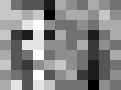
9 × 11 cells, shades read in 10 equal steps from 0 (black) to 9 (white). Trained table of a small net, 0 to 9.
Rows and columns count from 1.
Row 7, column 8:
4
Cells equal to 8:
6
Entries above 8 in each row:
0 0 1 0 0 1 0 1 0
